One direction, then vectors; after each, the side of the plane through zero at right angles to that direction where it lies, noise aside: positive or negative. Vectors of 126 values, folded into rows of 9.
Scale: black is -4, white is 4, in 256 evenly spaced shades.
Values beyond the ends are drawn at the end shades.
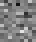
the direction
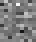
negative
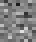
positive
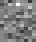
negative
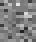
negative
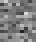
negative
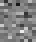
positive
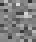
negative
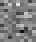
negative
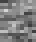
positive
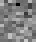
positive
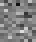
positive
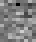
positive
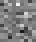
negative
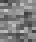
positive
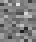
negative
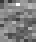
negative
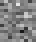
negative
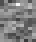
negative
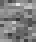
negative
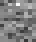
negative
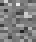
negative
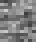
positive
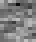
positive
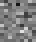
positive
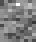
negative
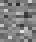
positive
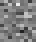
negative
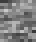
positive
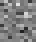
negative
